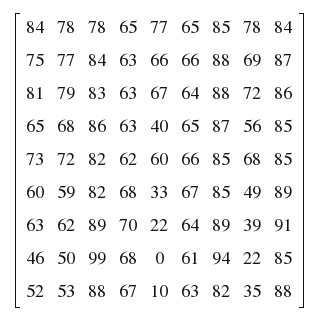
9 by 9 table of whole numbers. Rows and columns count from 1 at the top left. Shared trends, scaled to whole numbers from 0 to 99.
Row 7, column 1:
63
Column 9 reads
84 87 86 85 85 89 91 85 88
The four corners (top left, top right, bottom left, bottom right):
84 84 52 88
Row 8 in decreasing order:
99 94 85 68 61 50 46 22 0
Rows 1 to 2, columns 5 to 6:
77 65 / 66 66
